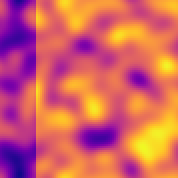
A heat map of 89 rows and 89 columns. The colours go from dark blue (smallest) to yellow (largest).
The ninth with the highest average is the bottom right. A vertical seam about 20% of the way across splits the table, and the right part is higher. Overall the values sit about 60% of the way up the scale. There are no lone odd cells.
